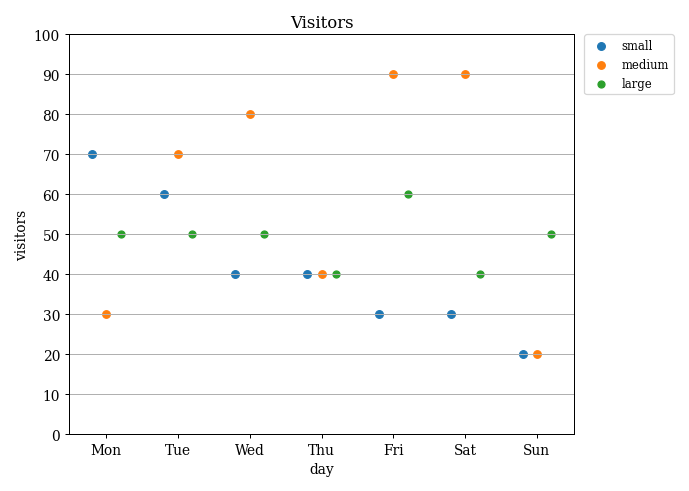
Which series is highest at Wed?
medium
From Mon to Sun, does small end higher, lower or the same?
lower
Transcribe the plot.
Title: Visitors
x-axis: day, ticks Mon Tue Wed Thu Fri Sat Sun
y-axis: visitors, ticks 0 10 20 30 40 50 60 70 80 90 100
Legend: small, medium, large
Values:
small: 70 60 40 40 30 30 20
medium: 30 70 80 40 90 90 20
large: 50 50 50 40 60 40 50
